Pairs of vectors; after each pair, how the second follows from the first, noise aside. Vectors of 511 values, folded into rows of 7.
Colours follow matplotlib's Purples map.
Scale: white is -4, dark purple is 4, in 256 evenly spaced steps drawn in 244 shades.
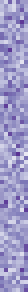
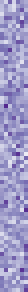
copied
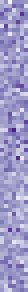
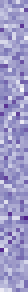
wrapped around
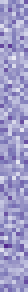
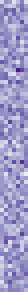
wrapped around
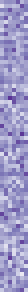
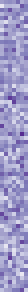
copied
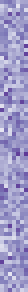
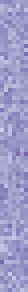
shrunk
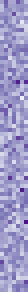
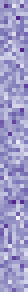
wrapped around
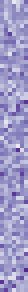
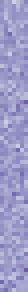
shrunk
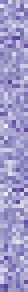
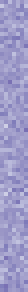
shrunk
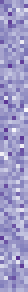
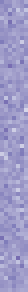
shrunk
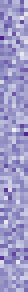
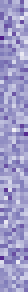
copied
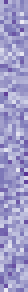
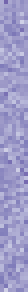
shrunk
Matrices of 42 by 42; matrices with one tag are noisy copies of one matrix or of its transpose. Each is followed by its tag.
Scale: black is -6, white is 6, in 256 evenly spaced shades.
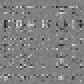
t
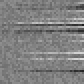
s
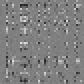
t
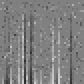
s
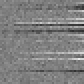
s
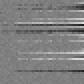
s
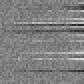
s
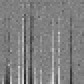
s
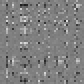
t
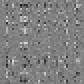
t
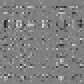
t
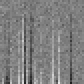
s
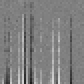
s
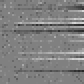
s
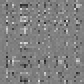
t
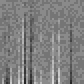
s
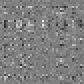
t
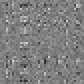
t
